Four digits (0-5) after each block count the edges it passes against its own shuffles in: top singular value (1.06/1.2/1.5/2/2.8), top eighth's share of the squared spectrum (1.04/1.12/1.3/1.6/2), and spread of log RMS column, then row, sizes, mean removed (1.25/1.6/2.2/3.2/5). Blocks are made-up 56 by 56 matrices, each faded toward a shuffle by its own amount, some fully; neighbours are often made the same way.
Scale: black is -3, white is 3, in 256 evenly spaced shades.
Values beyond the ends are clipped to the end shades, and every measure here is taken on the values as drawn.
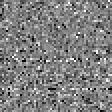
1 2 0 2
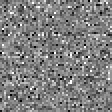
1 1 0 1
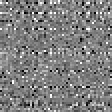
4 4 2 3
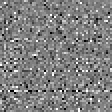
4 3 1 2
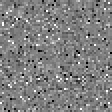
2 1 0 0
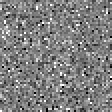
1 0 0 0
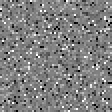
0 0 0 0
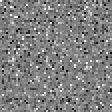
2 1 0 0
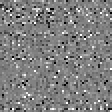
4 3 1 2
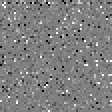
2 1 0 0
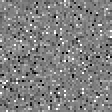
2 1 0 0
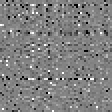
4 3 1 2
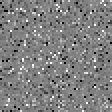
2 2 0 0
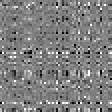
5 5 3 3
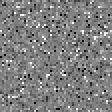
2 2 0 0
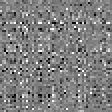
4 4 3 2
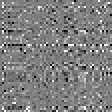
4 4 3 3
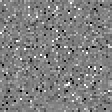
2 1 0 0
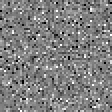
1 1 0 1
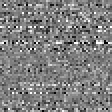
2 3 0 4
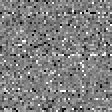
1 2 0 2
